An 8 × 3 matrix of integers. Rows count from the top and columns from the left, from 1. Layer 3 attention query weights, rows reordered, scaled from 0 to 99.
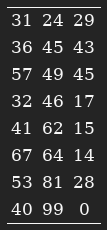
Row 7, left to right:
53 81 28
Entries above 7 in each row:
3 3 3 3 3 3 3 2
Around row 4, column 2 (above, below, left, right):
49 62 32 17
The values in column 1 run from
31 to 67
